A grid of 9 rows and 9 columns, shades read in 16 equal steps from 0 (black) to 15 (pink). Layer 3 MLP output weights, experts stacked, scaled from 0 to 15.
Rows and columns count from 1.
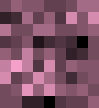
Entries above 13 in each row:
0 0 0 0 0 1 0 1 0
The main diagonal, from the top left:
7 4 7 2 9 6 4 9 9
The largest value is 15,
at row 6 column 2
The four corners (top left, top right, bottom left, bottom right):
7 10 7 9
